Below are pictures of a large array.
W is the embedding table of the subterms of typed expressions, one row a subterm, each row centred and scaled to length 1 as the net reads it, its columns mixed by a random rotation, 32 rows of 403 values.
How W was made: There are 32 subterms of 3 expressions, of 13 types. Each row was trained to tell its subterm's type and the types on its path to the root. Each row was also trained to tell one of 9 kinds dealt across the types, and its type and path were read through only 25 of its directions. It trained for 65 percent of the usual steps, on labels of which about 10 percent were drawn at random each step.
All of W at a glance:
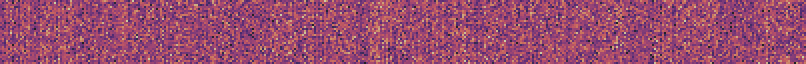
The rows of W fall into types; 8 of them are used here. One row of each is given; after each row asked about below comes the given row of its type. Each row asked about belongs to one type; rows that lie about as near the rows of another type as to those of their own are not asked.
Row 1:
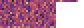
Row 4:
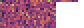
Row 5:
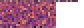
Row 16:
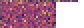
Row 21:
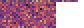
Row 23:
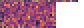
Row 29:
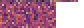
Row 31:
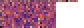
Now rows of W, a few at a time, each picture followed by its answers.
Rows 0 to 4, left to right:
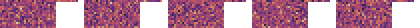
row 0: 31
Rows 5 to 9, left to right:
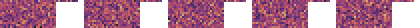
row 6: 21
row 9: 1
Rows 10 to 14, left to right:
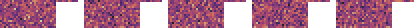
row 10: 21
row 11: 29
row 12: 21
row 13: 1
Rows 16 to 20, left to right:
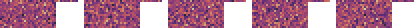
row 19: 29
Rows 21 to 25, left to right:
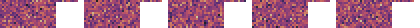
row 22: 31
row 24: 23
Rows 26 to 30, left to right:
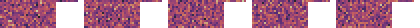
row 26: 21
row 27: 29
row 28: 31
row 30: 1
